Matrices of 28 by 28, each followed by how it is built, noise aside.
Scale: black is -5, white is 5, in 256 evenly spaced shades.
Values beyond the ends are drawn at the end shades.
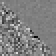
lower triangular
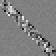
banded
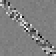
banded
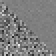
lower triangular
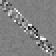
banded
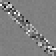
banded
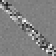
banded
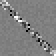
banded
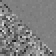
lower triangular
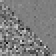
lower triangular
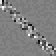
banded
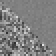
lower triangular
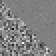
lower triangular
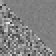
lower triangular
